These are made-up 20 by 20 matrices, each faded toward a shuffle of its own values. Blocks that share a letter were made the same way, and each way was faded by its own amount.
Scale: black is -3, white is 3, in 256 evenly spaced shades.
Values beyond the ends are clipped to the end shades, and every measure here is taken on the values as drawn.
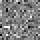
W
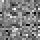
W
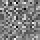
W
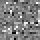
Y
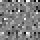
W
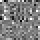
W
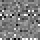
W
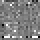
W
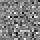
W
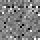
Y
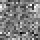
W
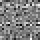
W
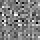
W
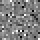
Y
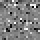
Y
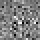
W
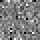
Y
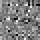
W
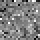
Y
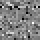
Y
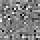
Y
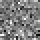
Y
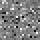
Y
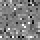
Y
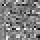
W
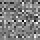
W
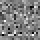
W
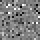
Y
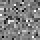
Y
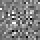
W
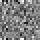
W
